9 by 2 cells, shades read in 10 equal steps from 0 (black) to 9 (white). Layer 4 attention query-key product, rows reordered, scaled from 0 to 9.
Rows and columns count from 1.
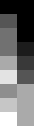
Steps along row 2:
down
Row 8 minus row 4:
3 5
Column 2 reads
0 0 0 1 2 3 6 6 6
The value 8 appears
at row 6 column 1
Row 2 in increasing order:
0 3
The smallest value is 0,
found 4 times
